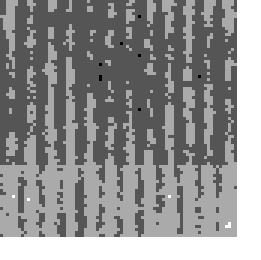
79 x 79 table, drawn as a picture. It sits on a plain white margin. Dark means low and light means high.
A horizontal seam about 70% of the way down splits the table, and the bottom part is higher. The histogram has two humps. Stripes running up and down repeat 12 times from left to right. Streaks run downward.
